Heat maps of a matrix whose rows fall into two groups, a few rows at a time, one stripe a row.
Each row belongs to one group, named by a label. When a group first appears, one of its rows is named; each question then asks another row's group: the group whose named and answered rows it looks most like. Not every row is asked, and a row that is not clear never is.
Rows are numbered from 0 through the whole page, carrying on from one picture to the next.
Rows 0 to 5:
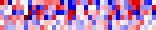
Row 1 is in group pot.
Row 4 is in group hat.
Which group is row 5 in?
hat
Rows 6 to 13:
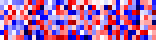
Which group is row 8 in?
pot
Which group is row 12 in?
hat
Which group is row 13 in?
pot
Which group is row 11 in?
hat
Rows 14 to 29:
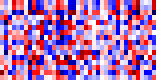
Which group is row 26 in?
pot
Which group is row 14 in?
pot
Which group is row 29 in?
pot
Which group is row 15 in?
pot
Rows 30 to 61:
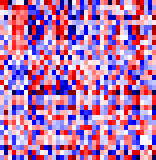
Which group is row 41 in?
hat
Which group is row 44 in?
hat
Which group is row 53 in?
pot
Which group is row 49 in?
pot
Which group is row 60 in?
pot
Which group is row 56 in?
hat
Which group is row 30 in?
hat
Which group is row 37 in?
hat
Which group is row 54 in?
hat
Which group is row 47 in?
hat
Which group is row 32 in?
hat
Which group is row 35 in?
pot
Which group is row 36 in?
pot
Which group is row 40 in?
hat
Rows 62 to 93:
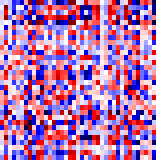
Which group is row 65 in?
pot
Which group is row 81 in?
pot
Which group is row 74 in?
pot
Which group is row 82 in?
hat
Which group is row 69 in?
pot
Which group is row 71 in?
hat
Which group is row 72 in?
pot
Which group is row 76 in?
pot
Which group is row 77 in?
pot
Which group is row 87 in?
hat
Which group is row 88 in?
pot
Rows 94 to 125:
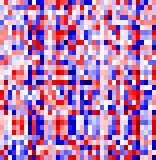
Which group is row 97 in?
hat
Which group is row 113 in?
hat
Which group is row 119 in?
pot
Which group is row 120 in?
pot
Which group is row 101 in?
pot
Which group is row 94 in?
pot
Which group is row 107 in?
pot
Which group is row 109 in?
pot
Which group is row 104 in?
pot
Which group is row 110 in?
pot
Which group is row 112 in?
hat
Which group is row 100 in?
pot
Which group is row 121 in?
hat
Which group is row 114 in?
pot
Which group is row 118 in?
pot
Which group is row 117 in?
pot
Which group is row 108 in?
pot
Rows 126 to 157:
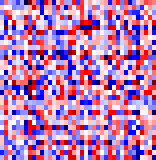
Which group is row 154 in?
hat
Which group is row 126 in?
hat
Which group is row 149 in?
hat
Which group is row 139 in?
pot
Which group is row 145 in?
pot
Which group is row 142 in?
pot
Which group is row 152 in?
hat
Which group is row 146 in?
pot
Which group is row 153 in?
pot
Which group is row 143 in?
hat
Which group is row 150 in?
hat
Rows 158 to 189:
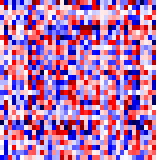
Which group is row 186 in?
hat
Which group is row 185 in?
pot
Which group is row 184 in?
pot
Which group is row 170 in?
pot
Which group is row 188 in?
hat
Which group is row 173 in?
pot
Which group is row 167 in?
pot
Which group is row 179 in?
hat
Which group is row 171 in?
hat
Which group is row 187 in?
pot
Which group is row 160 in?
pot
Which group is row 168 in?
pot
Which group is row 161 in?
hat
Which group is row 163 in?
pot
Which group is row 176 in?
hat
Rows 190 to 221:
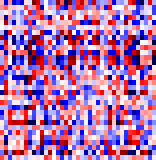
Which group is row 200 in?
pot
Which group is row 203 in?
hat
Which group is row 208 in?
hat
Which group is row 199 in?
hat
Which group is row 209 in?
pot
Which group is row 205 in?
hat
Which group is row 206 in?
hat
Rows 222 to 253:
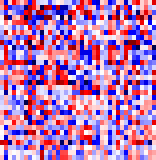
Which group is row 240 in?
pot
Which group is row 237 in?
hat
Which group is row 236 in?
pot
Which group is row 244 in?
hat
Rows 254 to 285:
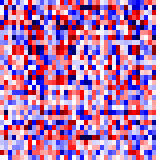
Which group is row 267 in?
hat
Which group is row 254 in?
hat
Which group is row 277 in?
pot
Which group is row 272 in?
hat
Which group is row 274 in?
hat
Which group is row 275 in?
hat
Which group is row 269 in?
pot
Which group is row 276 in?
hat
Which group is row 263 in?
pot
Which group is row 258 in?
hat
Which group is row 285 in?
hat
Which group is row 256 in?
pot
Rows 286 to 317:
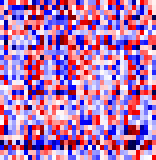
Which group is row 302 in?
hat
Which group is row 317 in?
pot
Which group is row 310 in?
pot
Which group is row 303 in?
pot
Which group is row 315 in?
hat
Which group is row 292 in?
hat
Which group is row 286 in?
hat
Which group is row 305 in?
pot
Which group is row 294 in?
hat
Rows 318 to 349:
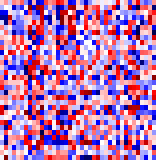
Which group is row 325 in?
pot
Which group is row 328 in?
hat
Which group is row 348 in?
pot
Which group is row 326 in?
hat
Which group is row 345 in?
hat
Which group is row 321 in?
hat
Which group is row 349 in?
pot
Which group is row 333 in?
pot
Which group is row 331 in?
hat
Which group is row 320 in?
hat
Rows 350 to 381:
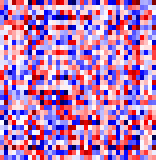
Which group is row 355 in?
pot
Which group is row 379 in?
pot
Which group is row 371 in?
hat
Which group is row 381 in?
hat
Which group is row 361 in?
pot
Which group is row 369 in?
hat
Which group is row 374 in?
pot
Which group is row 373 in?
hat
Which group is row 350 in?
pot
